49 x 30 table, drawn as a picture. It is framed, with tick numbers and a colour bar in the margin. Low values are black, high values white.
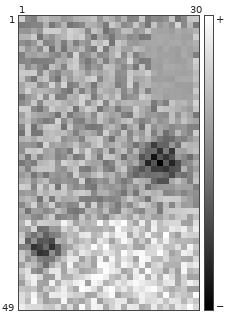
Stripes: none. Mirror symmetry: none. Dips: two. Average level on the scale: 70%. Odd patch: calmer, in the top right. Seam: horizontal, 70% of the way down, the bottom part higher. Calmest part: top right.
